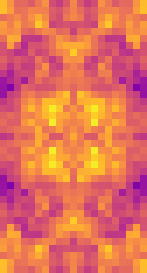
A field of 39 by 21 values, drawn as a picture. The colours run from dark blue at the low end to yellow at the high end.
Slope: none. Mirror symmetry: left to right and top to bottom. Histogram: bell-shaped. Ninth with the highest average: centre. Grain: blotchy.
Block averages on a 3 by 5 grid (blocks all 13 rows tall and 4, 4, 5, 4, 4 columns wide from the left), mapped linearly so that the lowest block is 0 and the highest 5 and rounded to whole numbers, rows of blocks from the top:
0 1 2 1 0 / 0 5 5 5 0 / 0 1 2 1 0
